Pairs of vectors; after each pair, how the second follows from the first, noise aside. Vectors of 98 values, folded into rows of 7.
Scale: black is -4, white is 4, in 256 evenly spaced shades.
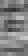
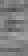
shrunk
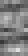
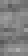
shrunk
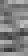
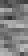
wrapped around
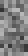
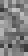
copied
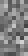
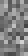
copied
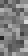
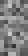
wrapped around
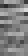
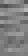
shrunk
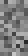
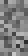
copied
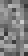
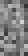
copied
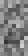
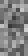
wrapped around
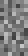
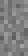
shrunk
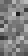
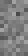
shrunk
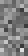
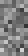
copied
